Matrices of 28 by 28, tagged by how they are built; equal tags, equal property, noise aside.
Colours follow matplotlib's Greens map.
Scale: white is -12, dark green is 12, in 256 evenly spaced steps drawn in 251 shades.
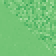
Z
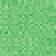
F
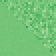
Z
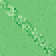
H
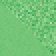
Z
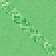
H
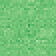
F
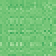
F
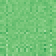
F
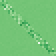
H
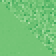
Z
